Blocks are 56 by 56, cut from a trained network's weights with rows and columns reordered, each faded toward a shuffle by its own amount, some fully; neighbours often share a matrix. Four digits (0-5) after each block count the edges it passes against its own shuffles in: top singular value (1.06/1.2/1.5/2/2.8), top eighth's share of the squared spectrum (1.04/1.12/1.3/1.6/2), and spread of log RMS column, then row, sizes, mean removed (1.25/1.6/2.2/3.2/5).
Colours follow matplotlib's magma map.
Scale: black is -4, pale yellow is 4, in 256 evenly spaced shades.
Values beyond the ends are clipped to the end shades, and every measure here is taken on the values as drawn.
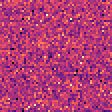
1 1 0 0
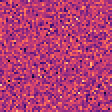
0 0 0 0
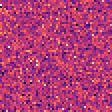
0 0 0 0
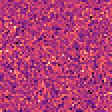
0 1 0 0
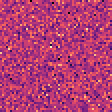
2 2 0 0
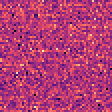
1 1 0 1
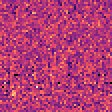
2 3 0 2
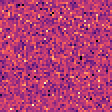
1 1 0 0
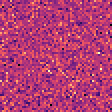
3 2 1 1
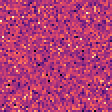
2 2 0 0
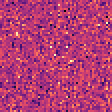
3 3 1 1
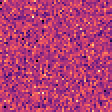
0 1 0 0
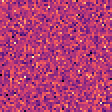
0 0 0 0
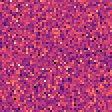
0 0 0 0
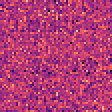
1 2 0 1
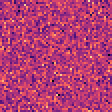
0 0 0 0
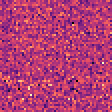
2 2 0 1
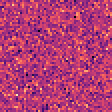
0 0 0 0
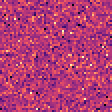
1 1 0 0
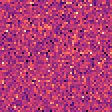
1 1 0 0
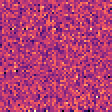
2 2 0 1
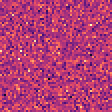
0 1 0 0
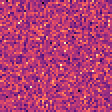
0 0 0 0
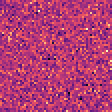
0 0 0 0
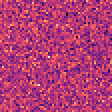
1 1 0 0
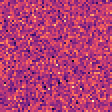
1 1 0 0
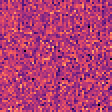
2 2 0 1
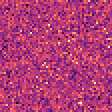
1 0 0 0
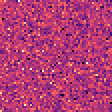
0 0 0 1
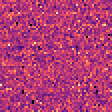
1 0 0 0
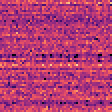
4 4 2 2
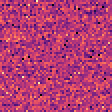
2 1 0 0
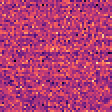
3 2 0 1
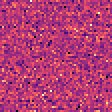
1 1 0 0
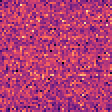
2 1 0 1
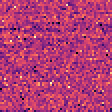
2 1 0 0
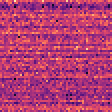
4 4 1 2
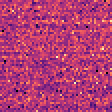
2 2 0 0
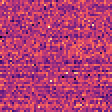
3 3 1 1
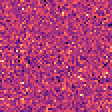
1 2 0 1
